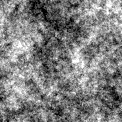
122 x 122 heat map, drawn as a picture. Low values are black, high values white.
Average level on the scale: 50%. Histogram: bell-shaped. Stripes: none. Mirror symmetry: none. Slope: none. Grain: blotchy.
